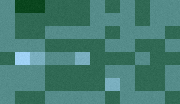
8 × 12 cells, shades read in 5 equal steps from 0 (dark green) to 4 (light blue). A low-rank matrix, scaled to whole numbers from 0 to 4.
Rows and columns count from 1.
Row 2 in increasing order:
1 1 1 1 1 1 2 2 2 2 2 2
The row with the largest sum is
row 5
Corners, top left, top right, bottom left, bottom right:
2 2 2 1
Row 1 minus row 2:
0 -1 -1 0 0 0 0 -1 0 0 0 0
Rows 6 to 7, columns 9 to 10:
2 1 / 2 1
